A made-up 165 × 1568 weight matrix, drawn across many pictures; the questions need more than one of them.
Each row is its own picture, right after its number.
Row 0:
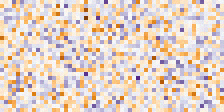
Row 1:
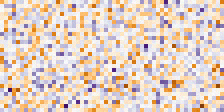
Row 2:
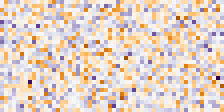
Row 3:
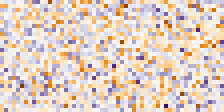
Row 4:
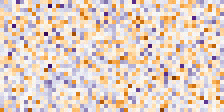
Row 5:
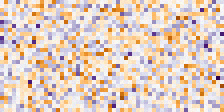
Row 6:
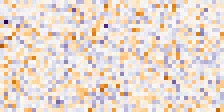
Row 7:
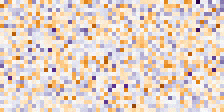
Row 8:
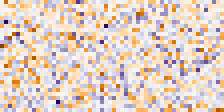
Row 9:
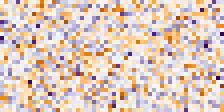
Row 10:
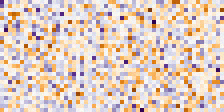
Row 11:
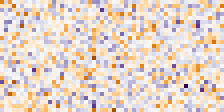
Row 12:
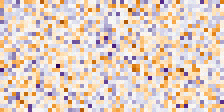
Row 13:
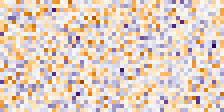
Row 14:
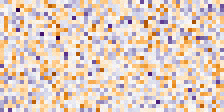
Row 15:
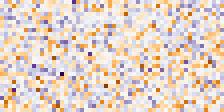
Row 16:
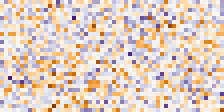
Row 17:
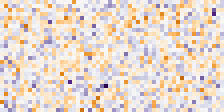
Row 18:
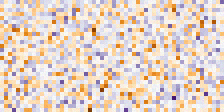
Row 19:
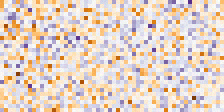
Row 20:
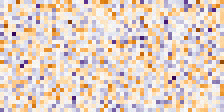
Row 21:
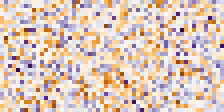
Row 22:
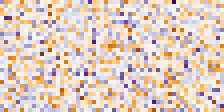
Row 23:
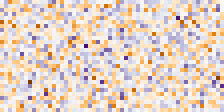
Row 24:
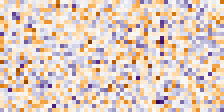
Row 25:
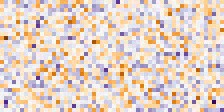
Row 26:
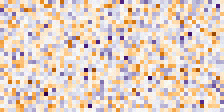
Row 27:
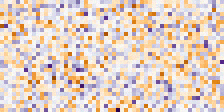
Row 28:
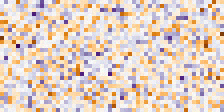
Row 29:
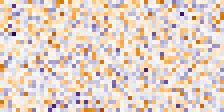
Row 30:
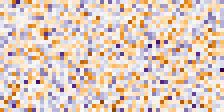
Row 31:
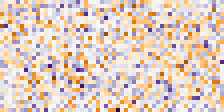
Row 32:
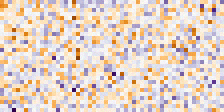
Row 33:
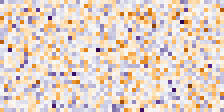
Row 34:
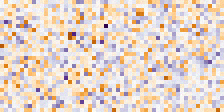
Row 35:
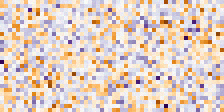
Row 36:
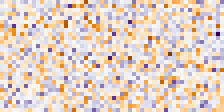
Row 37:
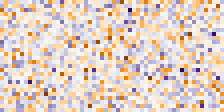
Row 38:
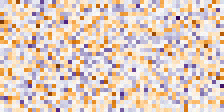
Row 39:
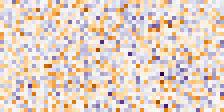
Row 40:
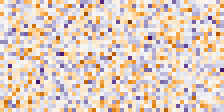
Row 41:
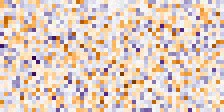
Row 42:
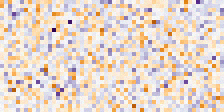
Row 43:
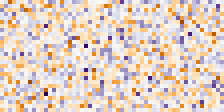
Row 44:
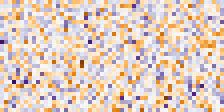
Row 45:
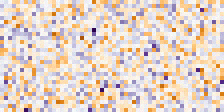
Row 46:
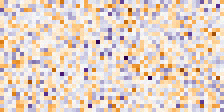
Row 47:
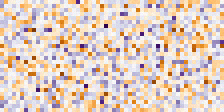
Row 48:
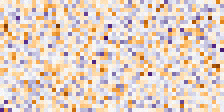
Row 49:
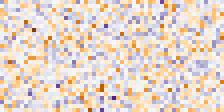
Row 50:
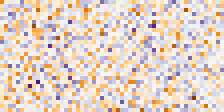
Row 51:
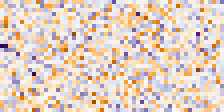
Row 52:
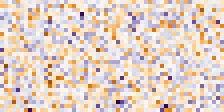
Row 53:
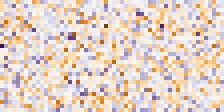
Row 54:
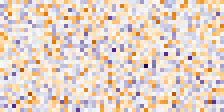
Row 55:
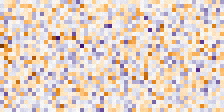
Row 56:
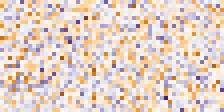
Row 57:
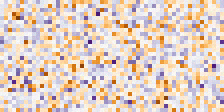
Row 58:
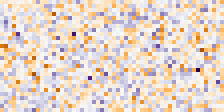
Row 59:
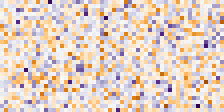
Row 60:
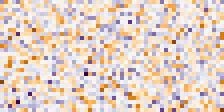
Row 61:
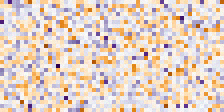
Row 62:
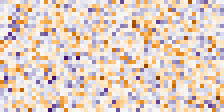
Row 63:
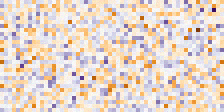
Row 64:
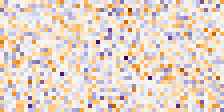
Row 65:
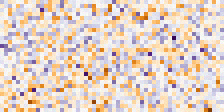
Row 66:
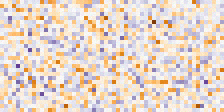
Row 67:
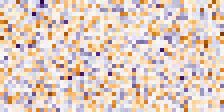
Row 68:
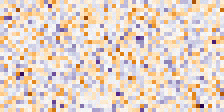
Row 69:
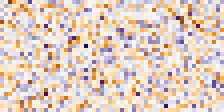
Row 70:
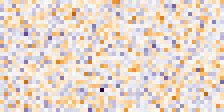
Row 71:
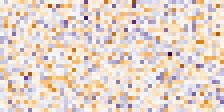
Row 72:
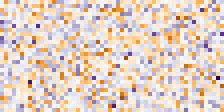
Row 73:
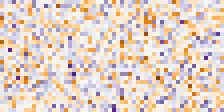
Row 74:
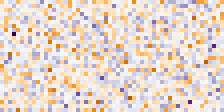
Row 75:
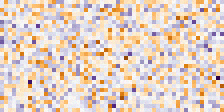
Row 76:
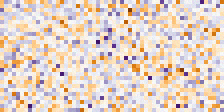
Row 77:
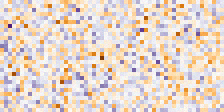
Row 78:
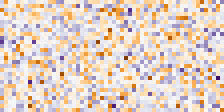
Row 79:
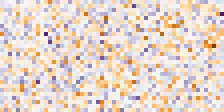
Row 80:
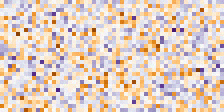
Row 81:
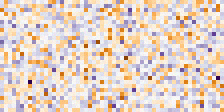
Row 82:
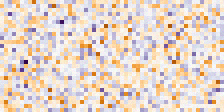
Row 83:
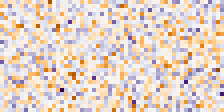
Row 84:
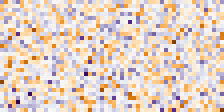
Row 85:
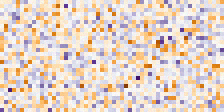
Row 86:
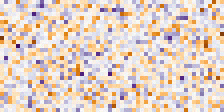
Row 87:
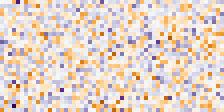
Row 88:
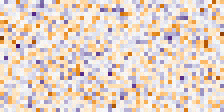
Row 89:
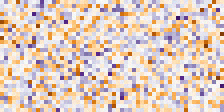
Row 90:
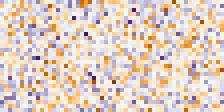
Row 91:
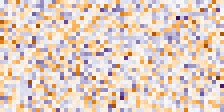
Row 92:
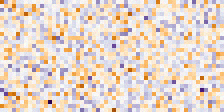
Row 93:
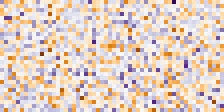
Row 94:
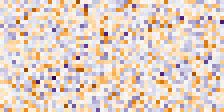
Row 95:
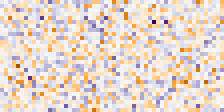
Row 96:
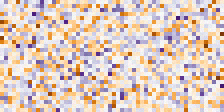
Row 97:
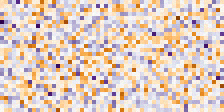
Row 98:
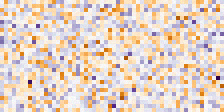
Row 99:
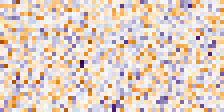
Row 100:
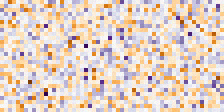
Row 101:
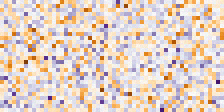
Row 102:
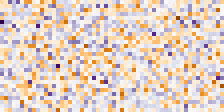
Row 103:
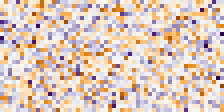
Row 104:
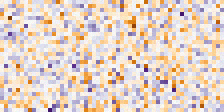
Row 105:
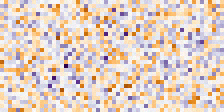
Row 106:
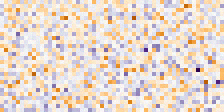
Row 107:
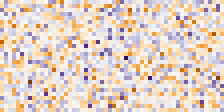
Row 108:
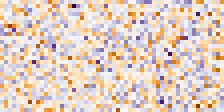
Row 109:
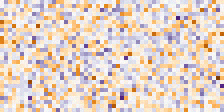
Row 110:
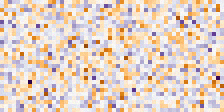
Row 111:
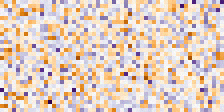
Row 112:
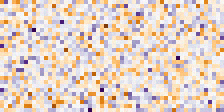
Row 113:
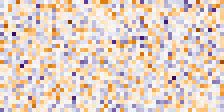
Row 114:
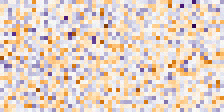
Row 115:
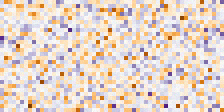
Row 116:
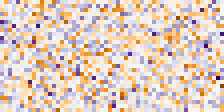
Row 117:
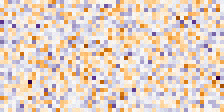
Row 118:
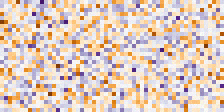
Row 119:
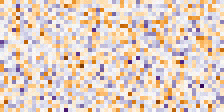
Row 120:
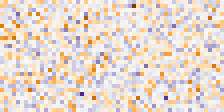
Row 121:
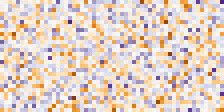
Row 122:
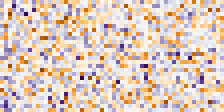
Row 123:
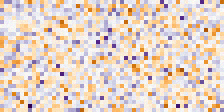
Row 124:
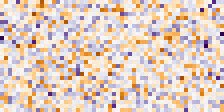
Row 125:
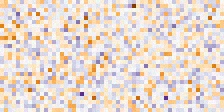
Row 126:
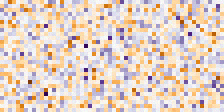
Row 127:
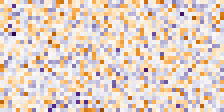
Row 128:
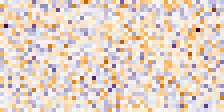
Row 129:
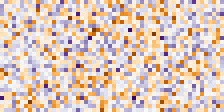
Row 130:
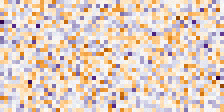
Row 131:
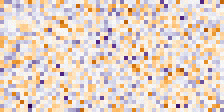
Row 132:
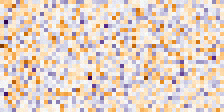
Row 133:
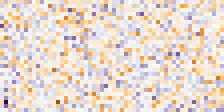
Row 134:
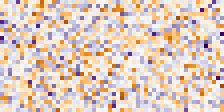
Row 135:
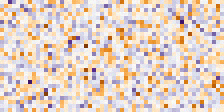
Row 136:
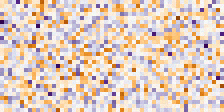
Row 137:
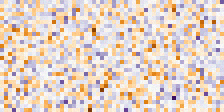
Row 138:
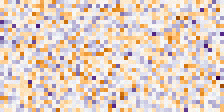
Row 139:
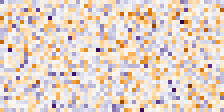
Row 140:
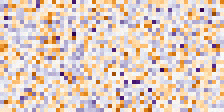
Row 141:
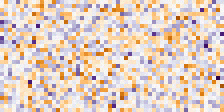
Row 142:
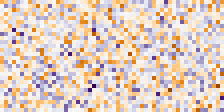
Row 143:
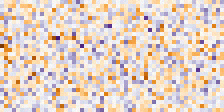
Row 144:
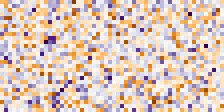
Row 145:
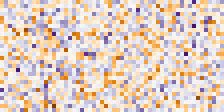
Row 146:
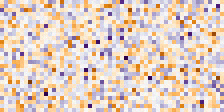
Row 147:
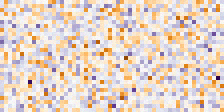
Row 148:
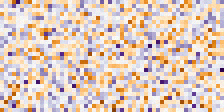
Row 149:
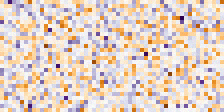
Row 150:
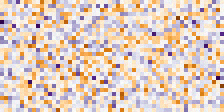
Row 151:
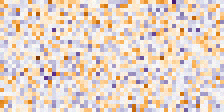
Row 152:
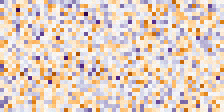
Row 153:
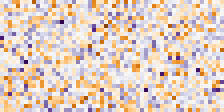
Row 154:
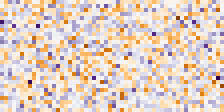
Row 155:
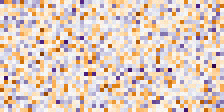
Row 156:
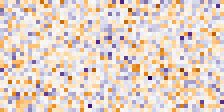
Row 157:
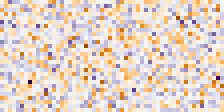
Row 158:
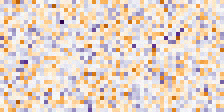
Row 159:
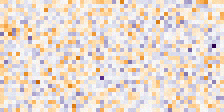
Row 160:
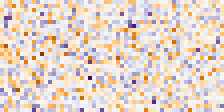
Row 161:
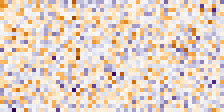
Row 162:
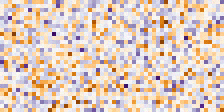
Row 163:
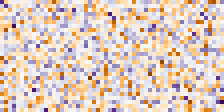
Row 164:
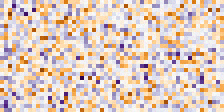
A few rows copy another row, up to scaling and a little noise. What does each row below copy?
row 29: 127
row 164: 122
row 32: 161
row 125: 120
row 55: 143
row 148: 30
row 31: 27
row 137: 18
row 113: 20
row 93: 22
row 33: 139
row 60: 84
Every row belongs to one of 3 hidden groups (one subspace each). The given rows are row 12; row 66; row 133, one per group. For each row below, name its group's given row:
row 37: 12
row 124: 12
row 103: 12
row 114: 133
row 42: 66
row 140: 133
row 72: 12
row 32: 133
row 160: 133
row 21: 133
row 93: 133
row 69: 12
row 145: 133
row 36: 66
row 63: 66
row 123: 12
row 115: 12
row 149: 12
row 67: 12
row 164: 133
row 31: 66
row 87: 66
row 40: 66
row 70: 133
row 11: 133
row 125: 66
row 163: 133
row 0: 66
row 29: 66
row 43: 12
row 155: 133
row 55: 133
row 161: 133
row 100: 12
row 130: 12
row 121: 66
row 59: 66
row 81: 12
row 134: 12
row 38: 12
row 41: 133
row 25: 133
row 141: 12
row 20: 66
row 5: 12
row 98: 12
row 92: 133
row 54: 133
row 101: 133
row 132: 133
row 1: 66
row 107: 12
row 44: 66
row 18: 133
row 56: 66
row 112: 133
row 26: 12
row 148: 66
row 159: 66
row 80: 133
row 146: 12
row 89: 12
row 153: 133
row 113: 66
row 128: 66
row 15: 133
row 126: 12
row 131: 12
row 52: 66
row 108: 66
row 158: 133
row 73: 66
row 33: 66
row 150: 12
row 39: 66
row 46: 12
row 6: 133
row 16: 66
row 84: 133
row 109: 12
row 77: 133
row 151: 66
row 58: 133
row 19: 66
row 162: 66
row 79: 66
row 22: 133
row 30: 66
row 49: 133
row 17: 133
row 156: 12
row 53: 133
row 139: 66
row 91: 12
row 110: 12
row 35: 66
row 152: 66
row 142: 66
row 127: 66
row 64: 12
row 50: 66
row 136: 12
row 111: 133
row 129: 133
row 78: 12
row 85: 66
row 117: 12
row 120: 66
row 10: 66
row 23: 12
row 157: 12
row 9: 12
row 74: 66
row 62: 66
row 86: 12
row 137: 133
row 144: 133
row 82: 133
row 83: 66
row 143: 133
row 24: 66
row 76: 12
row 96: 12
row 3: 66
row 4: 66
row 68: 66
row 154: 12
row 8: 133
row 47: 133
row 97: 12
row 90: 66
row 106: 133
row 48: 66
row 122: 133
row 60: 133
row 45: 133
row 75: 12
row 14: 66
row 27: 66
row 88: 12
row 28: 12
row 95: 66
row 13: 66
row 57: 66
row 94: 66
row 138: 12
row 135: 12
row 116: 12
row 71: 66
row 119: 66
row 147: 12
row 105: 66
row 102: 12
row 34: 133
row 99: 66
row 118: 12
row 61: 12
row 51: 133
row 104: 66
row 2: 12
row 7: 66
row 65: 133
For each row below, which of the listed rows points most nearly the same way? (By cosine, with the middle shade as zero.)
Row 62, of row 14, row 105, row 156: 14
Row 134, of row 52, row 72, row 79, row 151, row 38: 72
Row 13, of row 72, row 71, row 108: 71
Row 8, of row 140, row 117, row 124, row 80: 140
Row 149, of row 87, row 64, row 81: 64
